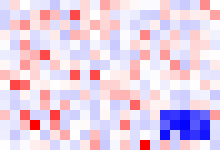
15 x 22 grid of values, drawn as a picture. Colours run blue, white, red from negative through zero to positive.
An odd patch, lower than its surroundings, sits in the bottom right. The ninth with the lowest average is the bottom right. A few values lie far out on both sides of the bulk.
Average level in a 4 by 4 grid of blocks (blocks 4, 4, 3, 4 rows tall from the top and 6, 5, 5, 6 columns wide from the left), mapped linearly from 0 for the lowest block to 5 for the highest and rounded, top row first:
4 5 4 4
5 4 4 5
5 4 5 4
5 4 4 0
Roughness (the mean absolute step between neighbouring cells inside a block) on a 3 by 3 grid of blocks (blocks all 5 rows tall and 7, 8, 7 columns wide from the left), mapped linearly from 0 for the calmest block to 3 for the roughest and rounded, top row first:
1 0 0 | 1 1 0 | 2 1 3
